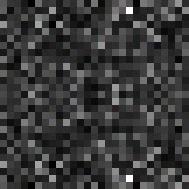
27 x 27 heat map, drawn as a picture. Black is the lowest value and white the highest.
It is mirror symmetric from top to bottom. There are no regular stripes. There is no seam. No overall slope runs across the table. No row or column stands out. The texture is fine-grained noise. The values are skewed, with a long tail toward high values. On average the colour sits 20% of the way up the scale.
